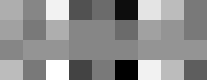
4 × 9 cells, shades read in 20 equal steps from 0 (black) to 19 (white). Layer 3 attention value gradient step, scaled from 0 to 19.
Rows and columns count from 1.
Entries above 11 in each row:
4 3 0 4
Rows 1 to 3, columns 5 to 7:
8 1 17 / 10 8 12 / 10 10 11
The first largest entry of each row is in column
3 3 2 3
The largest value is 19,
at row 4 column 3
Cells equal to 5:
1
